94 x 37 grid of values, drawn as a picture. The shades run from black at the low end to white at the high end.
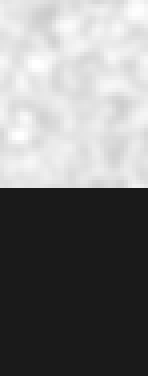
The table splits into 2 rows of 1 panel. Panel 1,1: very high, blotchy, faint in contrast. Panel 2,1: very low, flat.
